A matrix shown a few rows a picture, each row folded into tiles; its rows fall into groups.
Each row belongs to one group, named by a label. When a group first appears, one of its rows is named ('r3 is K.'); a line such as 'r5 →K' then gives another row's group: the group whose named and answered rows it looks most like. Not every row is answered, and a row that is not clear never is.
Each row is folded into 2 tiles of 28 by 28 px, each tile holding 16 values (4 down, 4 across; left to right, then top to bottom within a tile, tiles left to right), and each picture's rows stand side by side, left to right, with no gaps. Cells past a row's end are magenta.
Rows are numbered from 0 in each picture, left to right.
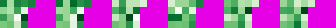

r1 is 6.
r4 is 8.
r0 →6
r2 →8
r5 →8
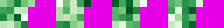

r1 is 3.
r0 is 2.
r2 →2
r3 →2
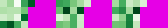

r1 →8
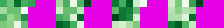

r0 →6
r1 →3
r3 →3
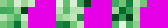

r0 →8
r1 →3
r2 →2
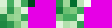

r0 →3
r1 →2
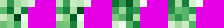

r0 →8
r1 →8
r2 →2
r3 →2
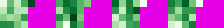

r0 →3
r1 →2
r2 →2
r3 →2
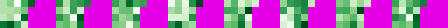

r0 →3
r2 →6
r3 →3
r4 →8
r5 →2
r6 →8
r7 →6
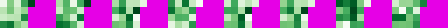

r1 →3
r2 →8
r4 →8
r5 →8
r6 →2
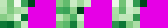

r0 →3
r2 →3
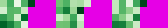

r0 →3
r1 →8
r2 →3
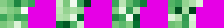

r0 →6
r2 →6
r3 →8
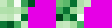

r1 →2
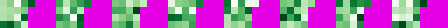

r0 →3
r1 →6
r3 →6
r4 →2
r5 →2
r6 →6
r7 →3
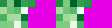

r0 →6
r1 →6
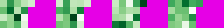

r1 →8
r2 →3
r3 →6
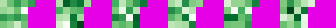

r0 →6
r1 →2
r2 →6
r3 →2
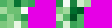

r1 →2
